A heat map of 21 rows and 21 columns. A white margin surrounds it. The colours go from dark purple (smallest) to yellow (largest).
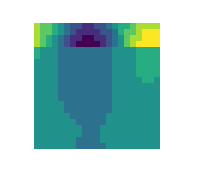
Seam: horizontal, 20% of the way down, the bottom part calmer. Ninth with the lowest average: top middle. Stripes: none. Ninth with the highest average: top right.
